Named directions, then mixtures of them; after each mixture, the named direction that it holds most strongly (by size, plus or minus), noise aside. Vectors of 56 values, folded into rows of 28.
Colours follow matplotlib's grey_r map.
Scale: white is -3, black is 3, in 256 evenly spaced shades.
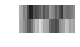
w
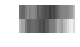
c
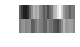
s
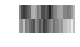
c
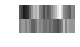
s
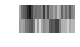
w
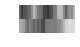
c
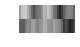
s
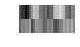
s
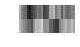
w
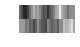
s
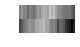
c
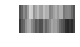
w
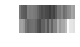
c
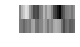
s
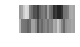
s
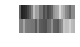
s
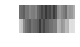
c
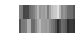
c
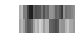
w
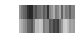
w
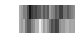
w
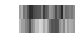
w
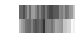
c
